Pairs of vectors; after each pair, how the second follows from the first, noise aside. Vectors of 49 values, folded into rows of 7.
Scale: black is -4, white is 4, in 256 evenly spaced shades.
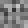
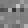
partly zeroed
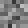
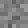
shrunk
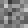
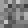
shuffled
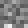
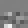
partly zeroed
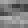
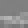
partly zeroed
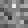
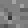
partly zeroed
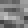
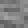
shrunk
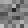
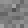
shrunk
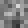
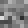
shuffled
